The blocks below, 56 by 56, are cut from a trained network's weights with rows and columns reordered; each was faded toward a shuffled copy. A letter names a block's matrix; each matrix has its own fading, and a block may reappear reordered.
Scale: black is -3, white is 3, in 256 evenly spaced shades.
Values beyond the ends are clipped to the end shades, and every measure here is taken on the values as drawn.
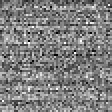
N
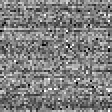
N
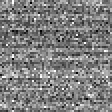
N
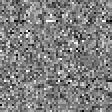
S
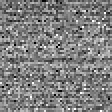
N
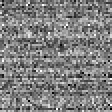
N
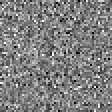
S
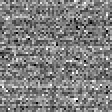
N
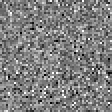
S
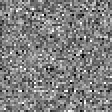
S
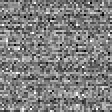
N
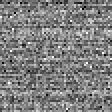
N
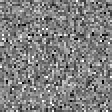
S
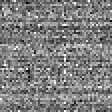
N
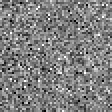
S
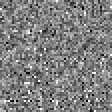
S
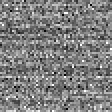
N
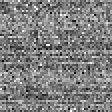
N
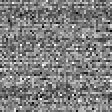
N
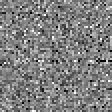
S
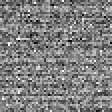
N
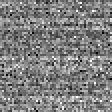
N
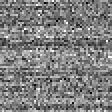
N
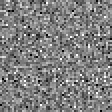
S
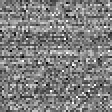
N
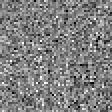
S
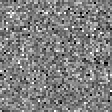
S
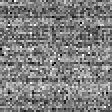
N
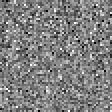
S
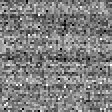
N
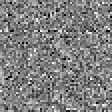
S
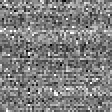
N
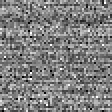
N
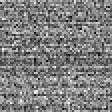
N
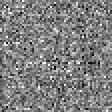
S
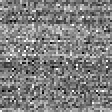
N
